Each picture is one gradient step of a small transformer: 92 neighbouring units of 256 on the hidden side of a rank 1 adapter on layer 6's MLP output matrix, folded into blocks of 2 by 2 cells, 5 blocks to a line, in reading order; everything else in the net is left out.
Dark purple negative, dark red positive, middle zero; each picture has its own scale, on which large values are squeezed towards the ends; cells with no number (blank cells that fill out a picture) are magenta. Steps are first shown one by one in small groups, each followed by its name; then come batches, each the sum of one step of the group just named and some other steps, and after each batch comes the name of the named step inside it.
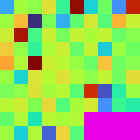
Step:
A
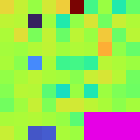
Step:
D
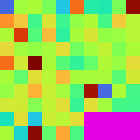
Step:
A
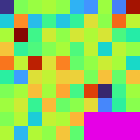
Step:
A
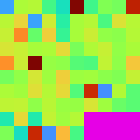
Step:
A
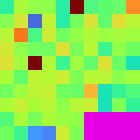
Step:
A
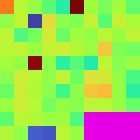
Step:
D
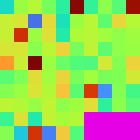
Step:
A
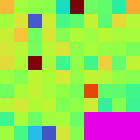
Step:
A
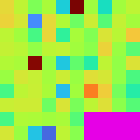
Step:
D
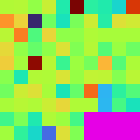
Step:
A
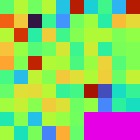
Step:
A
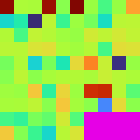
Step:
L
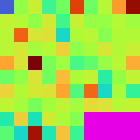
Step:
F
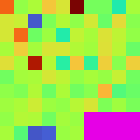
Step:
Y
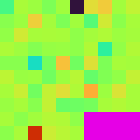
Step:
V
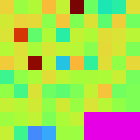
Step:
Y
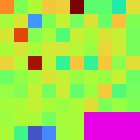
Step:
Y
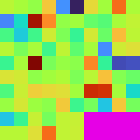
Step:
L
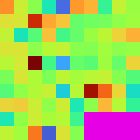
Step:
V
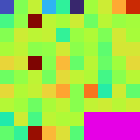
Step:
F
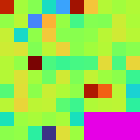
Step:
V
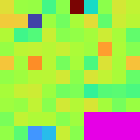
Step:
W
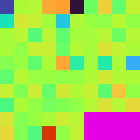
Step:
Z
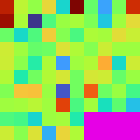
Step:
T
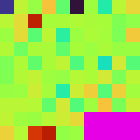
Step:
Z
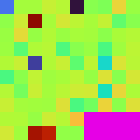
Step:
W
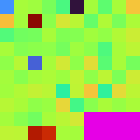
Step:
T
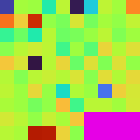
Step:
W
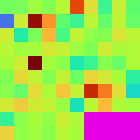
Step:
Z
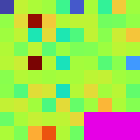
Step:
Z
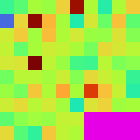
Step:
Z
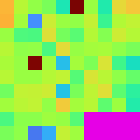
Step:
T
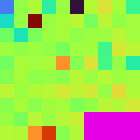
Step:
Z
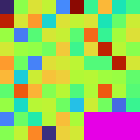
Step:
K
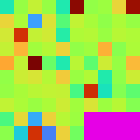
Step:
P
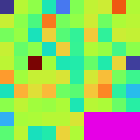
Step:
K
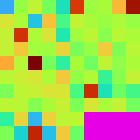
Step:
P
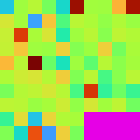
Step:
P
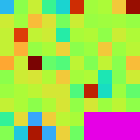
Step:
P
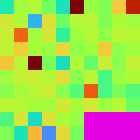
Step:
P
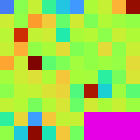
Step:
P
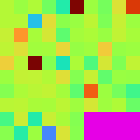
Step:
P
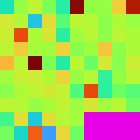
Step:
P
